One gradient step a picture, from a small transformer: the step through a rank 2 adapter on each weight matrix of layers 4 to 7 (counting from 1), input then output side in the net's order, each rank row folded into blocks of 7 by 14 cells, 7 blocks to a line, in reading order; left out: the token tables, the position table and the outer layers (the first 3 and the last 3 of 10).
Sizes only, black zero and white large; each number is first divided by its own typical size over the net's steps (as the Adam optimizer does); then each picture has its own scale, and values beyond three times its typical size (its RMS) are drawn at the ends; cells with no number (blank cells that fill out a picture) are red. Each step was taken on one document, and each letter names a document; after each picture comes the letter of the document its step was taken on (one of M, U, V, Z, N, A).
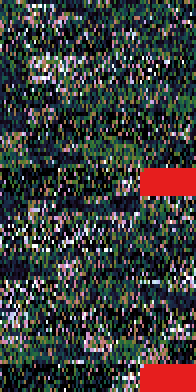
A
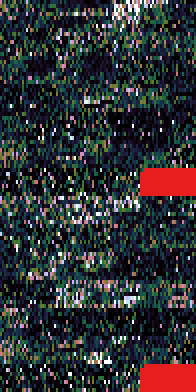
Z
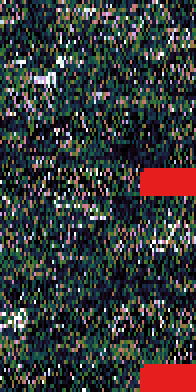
Z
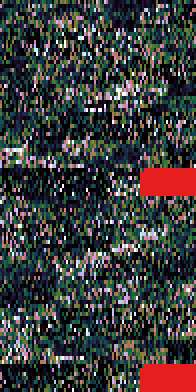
A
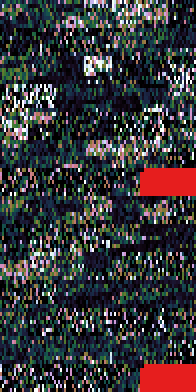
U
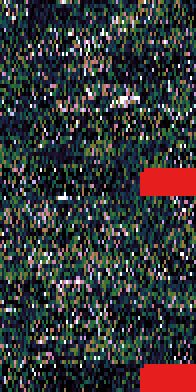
Z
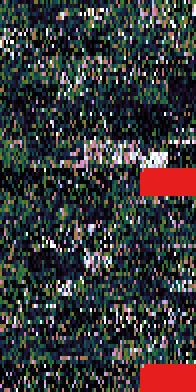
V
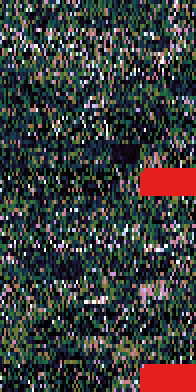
V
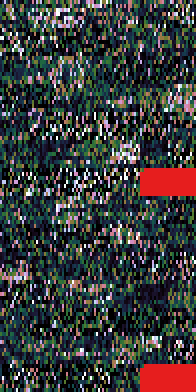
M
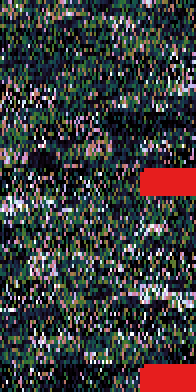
U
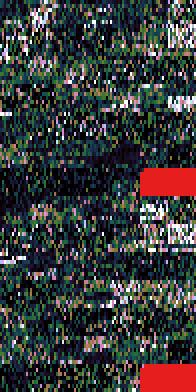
A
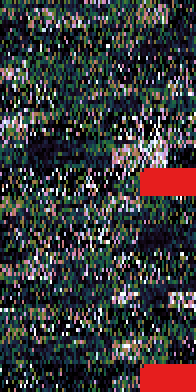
U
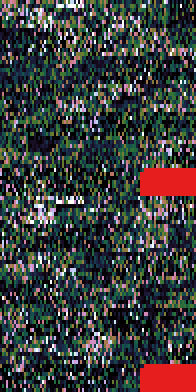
U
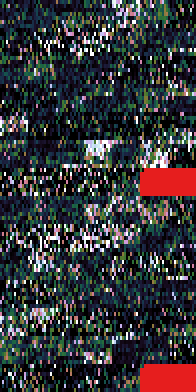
U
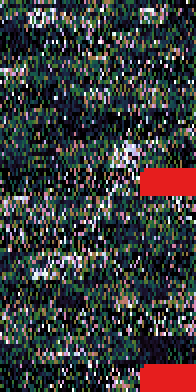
A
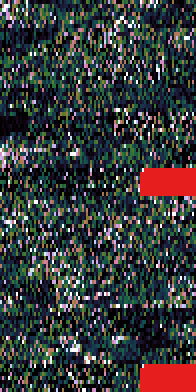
Z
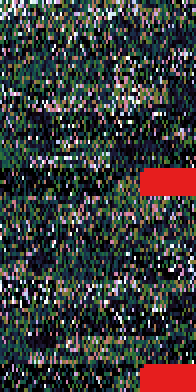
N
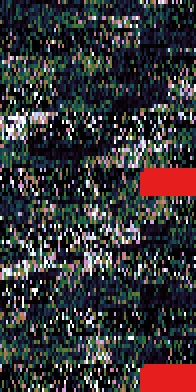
U
